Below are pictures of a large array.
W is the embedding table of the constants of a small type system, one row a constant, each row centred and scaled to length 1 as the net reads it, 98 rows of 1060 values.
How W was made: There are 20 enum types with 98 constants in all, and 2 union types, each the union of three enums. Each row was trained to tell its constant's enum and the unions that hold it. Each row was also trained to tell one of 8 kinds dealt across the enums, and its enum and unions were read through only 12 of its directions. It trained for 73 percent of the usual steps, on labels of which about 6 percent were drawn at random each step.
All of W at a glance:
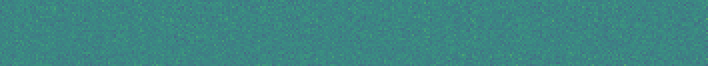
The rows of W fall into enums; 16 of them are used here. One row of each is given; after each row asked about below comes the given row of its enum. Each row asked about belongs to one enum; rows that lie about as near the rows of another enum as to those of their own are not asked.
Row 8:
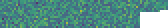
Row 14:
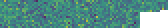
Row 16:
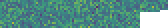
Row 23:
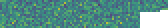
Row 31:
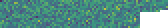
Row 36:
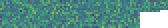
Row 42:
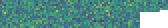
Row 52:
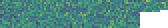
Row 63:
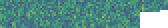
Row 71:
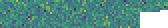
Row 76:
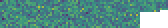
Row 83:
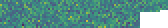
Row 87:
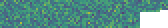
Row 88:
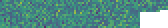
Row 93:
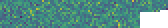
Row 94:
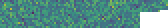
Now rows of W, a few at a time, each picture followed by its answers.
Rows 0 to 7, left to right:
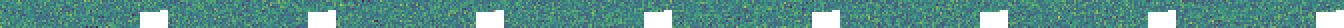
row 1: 14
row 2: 94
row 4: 88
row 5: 31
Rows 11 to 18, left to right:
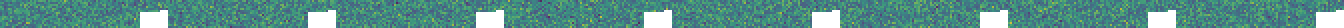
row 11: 87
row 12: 83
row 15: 93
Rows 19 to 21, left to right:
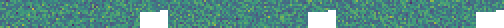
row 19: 36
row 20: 93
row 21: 87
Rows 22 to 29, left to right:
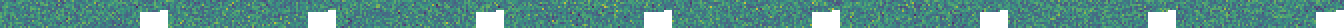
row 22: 94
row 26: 88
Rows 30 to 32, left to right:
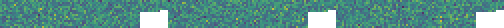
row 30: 83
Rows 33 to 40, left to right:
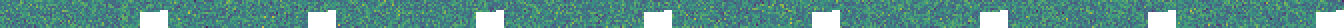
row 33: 88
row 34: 8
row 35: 36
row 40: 88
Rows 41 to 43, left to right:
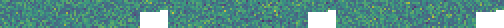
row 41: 52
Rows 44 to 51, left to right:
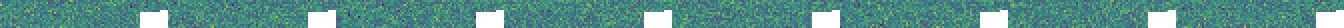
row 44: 76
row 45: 93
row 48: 8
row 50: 94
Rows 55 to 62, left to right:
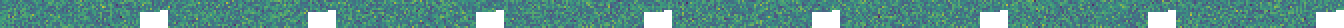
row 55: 88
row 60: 71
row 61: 94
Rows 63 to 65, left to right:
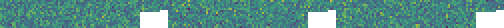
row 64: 31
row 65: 36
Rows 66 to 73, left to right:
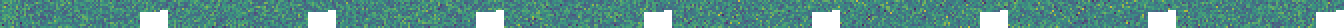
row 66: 23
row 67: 16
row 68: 83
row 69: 36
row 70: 52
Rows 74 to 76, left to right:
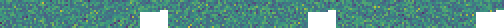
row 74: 63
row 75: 14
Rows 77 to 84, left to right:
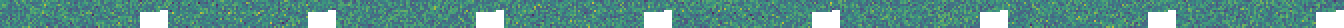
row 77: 8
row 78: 36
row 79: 94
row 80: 23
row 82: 83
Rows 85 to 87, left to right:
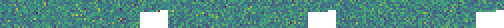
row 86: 83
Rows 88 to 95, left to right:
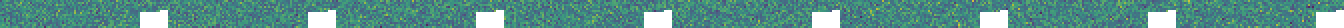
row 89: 93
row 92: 93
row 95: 76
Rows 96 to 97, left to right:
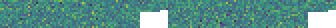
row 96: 14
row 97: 52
